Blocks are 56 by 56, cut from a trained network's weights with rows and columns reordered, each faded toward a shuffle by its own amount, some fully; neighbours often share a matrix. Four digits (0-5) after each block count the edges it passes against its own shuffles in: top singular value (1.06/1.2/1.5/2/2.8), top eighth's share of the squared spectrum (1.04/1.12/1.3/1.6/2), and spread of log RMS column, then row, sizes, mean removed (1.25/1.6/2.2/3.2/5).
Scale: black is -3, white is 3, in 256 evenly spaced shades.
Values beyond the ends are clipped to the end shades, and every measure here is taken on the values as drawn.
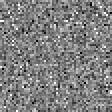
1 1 0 0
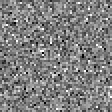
0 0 0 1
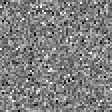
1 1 0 0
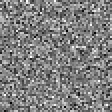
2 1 0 0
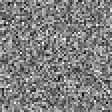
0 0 0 0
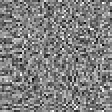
4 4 1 0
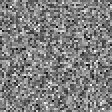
2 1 0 0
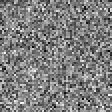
0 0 0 0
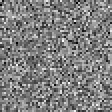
1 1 0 0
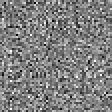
3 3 1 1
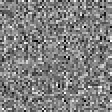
4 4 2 2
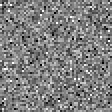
0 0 0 0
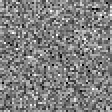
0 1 0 0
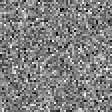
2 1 0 0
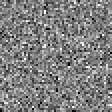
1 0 0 0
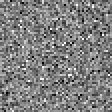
0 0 0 0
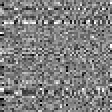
4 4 1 3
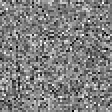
3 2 0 1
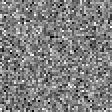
0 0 0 0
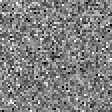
1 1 0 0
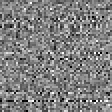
4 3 0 3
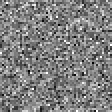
2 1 0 0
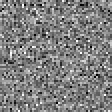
3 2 0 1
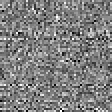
4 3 0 2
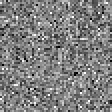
1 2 0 0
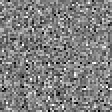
3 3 0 1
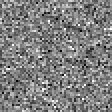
2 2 0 0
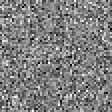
3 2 1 0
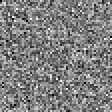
1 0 0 0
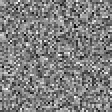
2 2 0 0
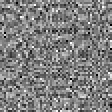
4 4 1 1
